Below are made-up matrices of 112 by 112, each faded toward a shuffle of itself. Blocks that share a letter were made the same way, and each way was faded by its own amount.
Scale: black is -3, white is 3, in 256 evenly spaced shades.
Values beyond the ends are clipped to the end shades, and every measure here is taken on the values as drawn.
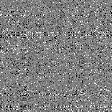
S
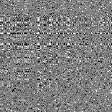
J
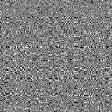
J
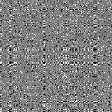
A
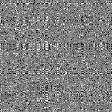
J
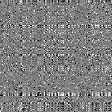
A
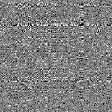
J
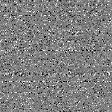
S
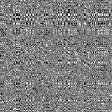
A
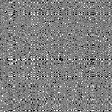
A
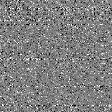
S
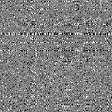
J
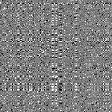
A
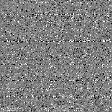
S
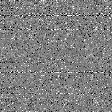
S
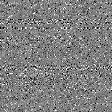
S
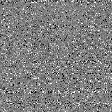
S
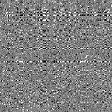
J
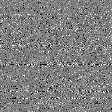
S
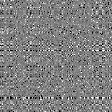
A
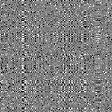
A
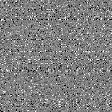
S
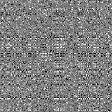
J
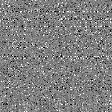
S
